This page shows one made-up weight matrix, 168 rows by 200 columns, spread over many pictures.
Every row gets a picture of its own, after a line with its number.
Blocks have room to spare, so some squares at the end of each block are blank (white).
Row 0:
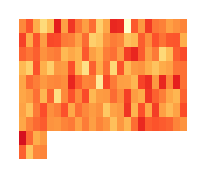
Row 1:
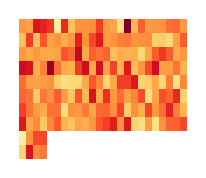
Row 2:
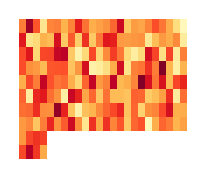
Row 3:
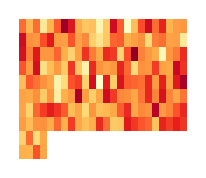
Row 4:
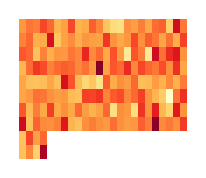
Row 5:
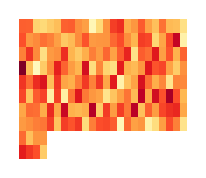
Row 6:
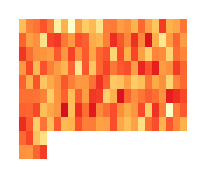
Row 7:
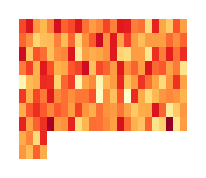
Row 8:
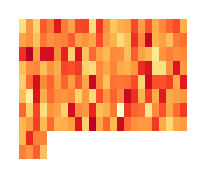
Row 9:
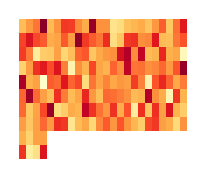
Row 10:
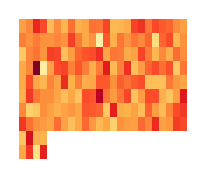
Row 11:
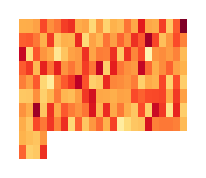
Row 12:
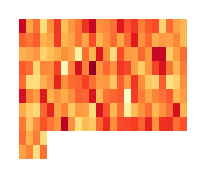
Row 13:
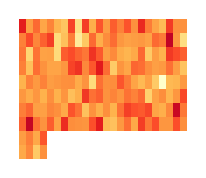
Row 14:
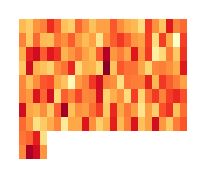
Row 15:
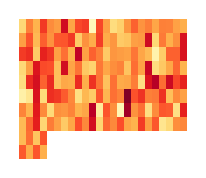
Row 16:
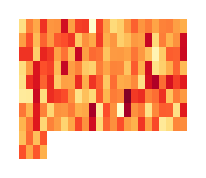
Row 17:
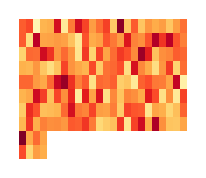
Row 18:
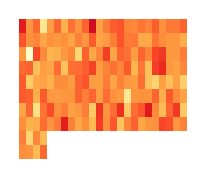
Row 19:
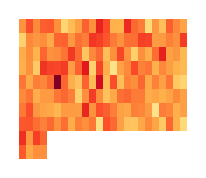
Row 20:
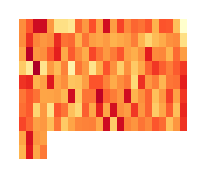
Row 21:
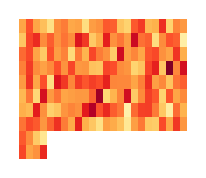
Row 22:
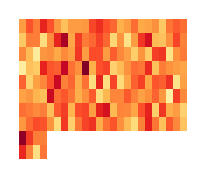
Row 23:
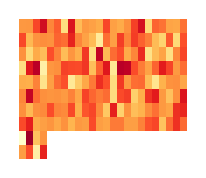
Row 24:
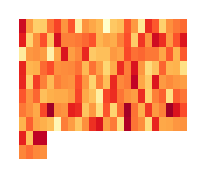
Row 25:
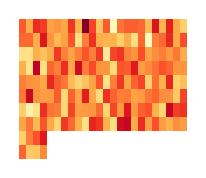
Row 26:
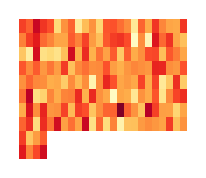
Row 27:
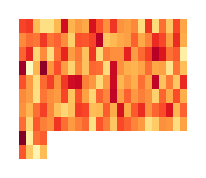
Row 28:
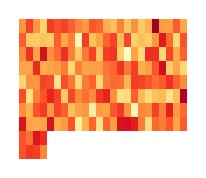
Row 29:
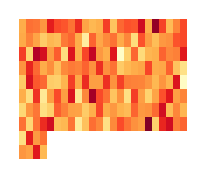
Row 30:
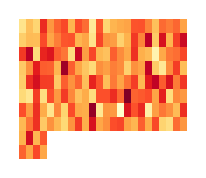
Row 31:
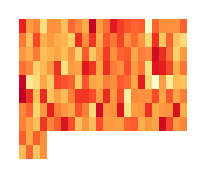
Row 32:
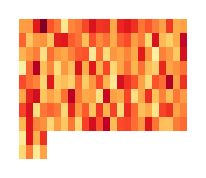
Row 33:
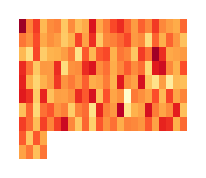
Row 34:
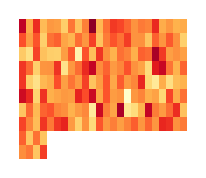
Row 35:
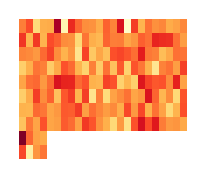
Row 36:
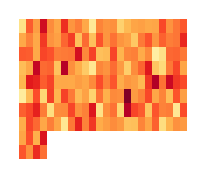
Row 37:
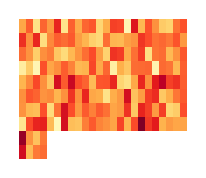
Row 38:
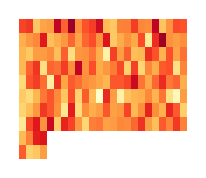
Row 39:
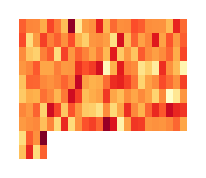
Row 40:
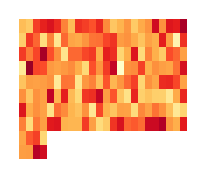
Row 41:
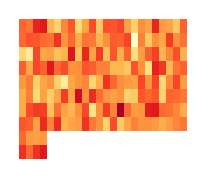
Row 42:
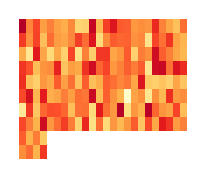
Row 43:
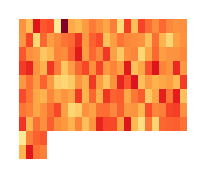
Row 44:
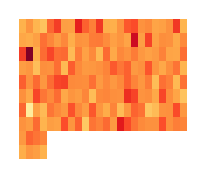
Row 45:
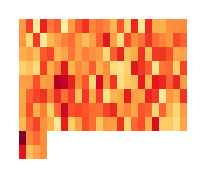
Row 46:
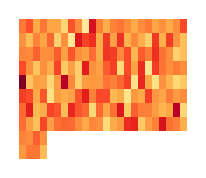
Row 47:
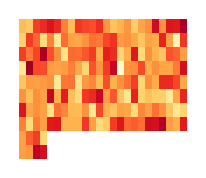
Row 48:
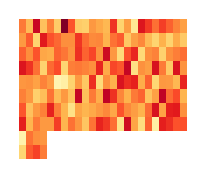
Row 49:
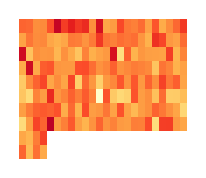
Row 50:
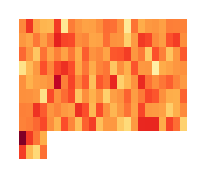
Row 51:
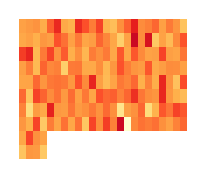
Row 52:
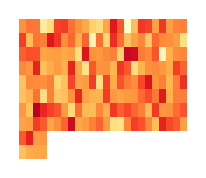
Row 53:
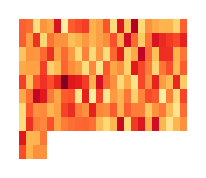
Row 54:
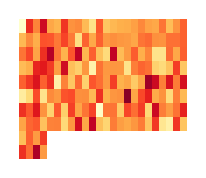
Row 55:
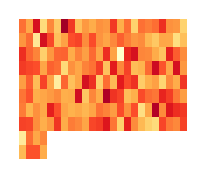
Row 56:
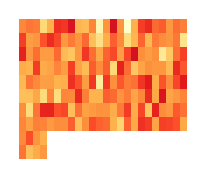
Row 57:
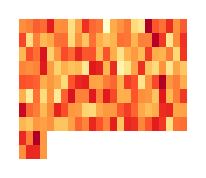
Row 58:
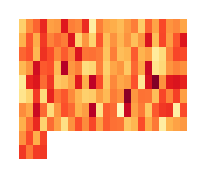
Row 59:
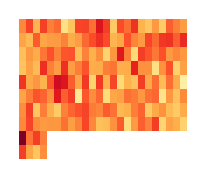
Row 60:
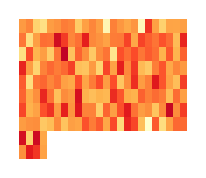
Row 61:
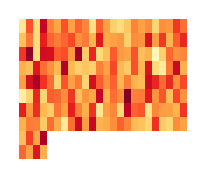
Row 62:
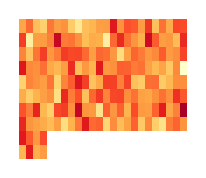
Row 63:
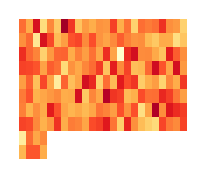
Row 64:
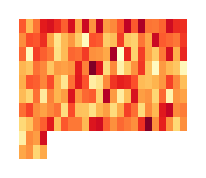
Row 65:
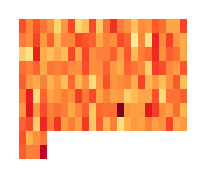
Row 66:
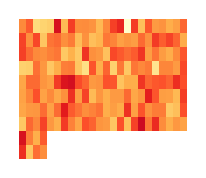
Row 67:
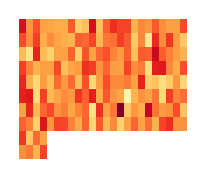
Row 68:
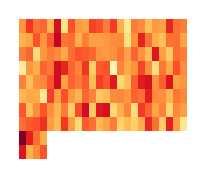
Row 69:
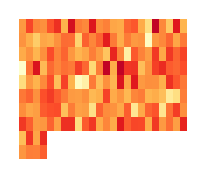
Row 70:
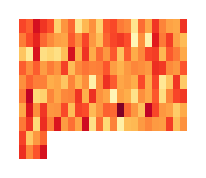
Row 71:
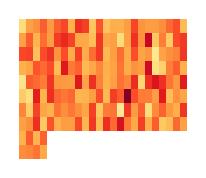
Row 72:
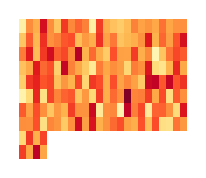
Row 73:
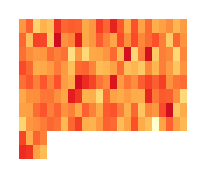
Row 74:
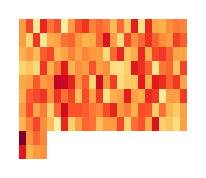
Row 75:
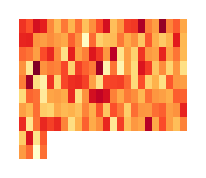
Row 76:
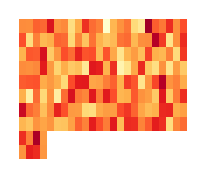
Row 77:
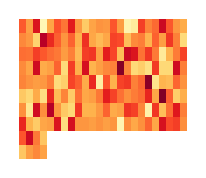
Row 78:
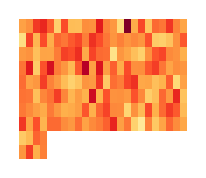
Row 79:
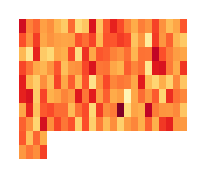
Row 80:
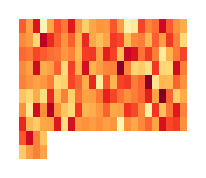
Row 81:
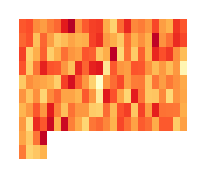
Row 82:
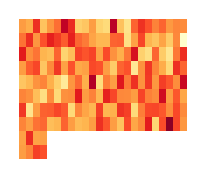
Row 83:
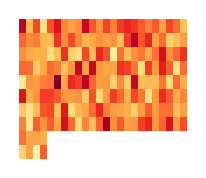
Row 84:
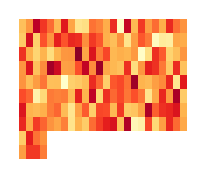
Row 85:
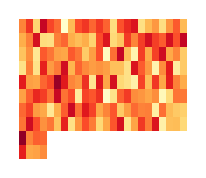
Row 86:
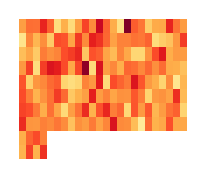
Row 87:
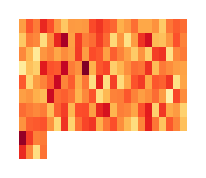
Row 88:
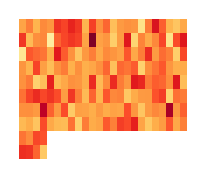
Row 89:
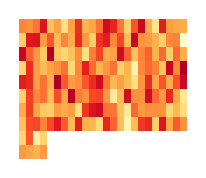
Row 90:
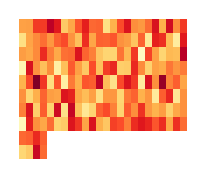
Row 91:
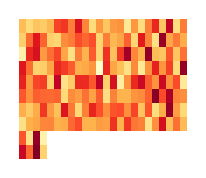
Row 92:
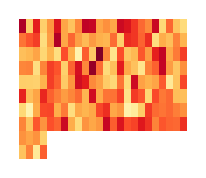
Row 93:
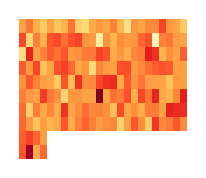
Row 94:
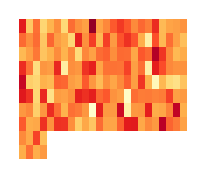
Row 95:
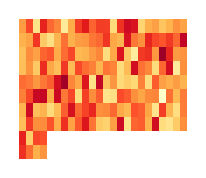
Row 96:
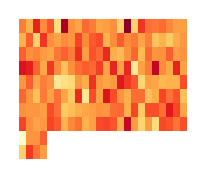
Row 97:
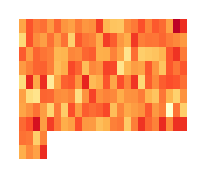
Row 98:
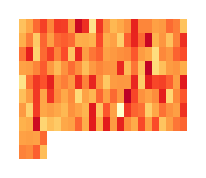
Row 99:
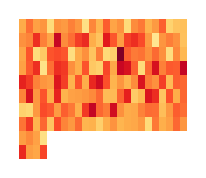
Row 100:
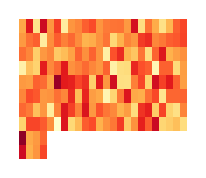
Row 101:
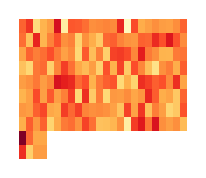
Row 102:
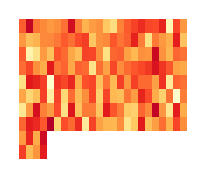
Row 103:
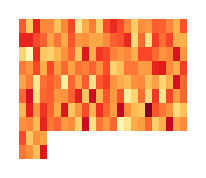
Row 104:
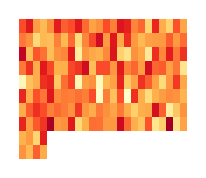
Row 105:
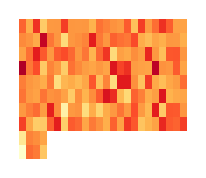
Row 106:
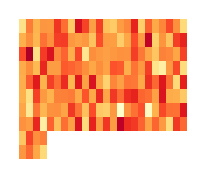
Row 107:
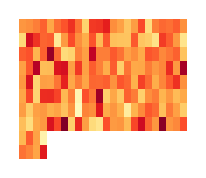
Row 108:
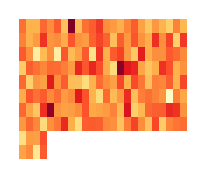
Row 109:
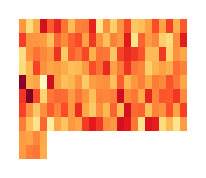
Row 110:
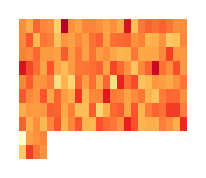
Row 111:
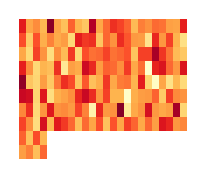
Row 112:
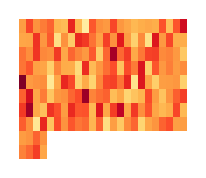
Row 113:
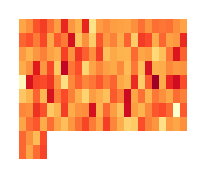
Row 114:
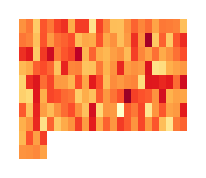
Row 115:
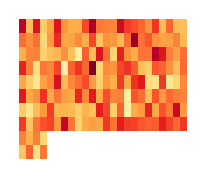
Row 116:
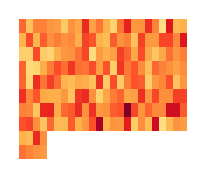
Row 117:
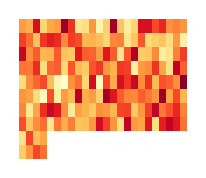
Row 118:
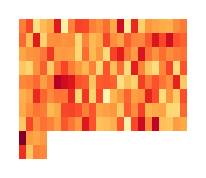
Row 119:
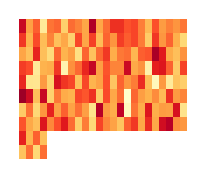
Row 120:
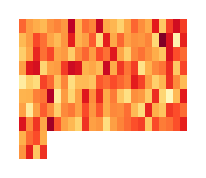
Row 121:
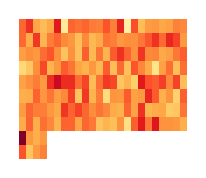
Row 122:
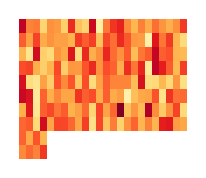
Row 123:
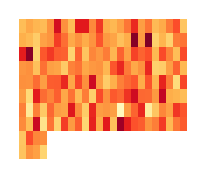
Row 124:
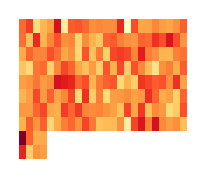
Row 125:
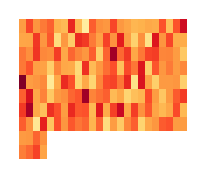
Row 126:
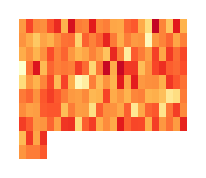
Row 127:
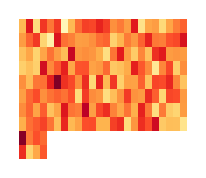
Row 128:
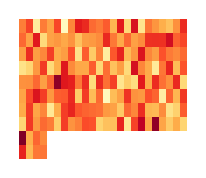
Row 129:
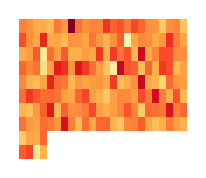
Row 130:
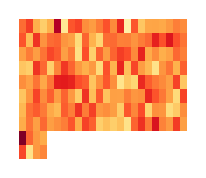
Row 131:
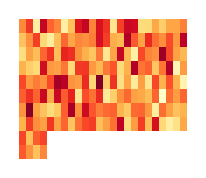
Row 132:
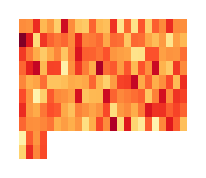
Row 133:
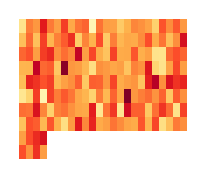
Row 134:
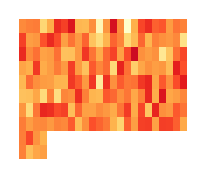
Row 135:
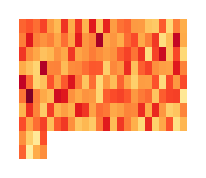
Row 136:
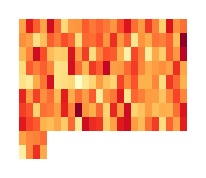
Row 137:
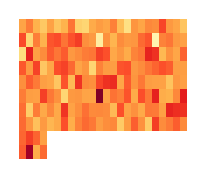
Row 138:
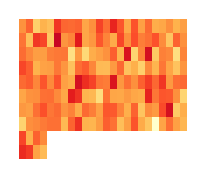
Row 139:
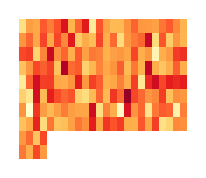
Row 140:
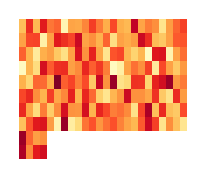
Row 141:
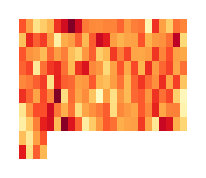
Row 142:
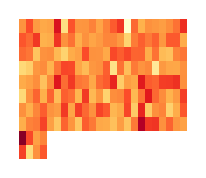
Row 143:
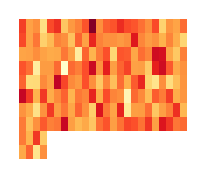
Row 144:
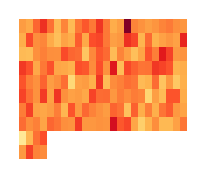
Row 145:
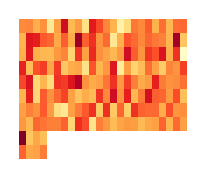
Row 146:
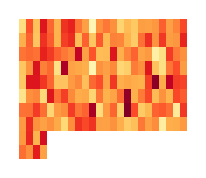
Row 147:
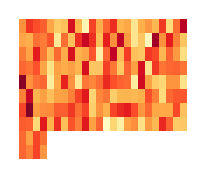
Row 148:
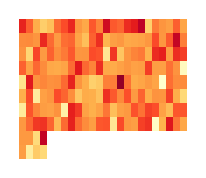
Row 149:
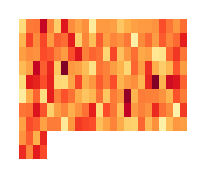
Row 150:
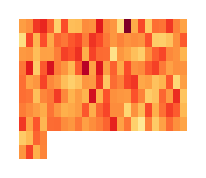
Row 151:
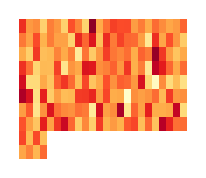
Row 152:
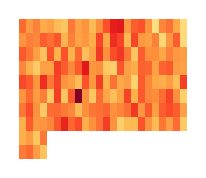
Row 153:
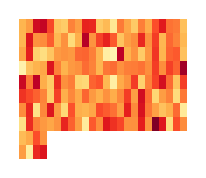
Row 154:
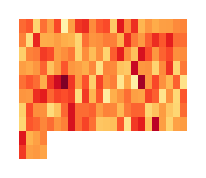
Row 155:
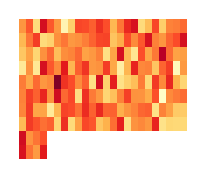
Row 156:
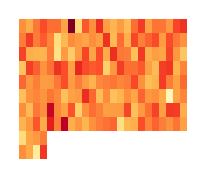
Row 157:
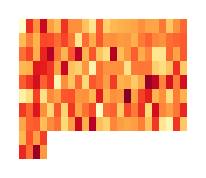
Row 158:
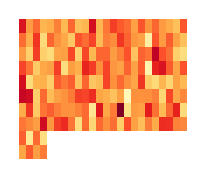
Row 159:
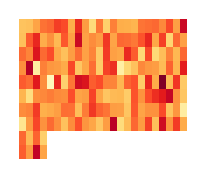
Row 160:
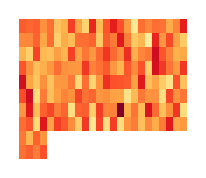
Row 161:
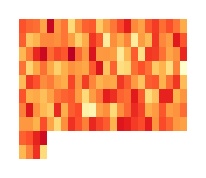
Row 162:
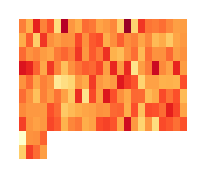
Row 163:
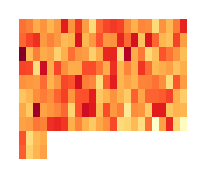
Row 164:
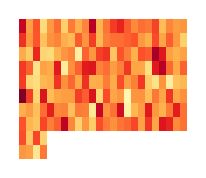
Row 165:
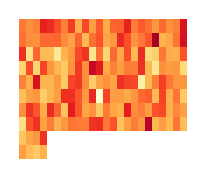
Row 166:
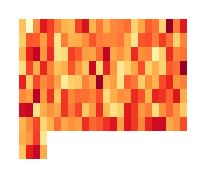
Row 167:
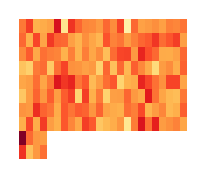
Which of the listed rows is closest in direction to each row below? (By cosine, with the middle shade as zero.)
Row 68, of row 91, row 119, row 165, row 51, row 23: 23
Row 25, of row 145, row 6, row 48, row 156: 156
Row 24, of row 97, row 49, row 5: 5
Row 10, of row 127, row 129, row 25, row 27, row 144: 25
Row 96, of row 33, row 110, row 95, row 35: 110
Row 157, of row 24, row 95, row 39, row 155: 39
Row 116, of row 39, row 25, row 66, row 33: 25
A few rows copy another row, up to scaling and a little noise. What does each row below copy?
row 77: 80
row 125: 112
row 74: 45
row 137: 93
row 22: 87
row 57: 76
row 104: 7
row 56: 134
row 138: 73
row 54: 157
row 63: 55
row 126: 69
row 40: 47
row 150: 78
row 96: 162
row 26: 70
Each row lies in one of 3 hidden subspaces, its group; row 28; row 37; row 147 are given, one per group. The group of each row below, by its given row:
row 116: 28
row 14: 28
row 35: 37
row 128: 37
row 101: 37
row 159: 28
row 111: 147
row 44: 147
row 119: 147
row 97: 28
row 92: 147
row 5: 28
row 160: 147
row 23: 28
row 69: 28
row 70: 147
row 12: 147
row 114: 147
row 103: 147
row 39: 28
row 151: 147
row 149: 147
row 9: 28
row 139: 147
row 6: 28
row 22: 37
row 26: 147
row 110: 37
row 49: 28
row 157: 147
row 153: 28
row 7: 28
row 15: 147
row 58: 147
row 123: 147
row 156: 28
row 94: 147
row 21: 28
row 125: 147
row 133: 147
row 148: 28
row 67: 147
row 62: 28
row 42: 147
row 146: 147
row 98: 147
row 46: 147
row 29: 28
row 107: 28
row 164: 147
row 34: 147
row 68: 37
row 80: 37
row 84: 37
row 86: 37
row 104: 28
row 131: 37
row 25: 28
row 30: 147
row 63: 37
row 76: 28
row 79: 147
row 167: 37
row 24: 28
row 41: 147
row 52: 37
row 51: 147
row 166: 28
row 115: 147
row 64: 28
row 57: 28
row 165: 28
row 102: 28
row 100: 37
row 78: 37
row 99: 28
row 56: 37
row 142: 37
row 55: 37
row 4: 28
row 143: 147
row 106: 147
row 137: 28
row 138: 28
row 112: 147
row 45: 37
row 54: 147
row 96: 37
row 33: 147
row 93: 28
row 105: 37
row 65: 147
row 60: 28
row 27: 28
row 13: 28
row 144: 37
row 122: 147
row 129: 28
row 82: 37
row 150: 37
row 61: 147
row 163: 28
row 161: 28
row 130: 37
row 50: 37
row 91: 28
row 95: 37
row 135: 28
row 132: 37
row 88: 28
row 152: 28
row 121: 37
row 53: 37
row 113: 147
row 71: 147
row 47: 28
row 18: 147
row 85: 37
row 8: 147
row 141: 28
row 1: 37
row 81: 28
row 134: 37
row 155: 37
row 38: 28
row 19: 37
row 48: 37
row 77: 37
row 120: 28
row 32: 28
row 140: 37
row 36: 147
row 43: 37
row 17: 37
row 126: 28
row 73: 28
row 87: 37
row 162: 37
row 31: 147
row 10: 28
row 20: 28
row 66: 37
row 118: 37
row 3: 37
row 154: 37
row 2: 28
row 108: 28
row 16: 147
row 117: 37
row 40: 28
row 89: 28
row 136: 28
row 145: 28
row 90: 28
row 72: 147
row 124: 37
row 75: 28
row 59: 37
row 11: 28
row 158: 147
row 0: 37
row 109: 28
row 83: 147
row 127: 37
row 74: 37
